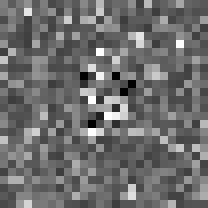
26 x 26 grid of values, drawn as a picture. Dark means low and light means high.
An odd patch, rougher than its surroundings, sits in the centre. The centre is the roughest part. The grain is fine, like static. No regular stripes run through it. The values are skewed, with a long tail toward high values. On average the colour sits 40% of the way up the scale. Neither half mirrors the other. There is no overall slope.
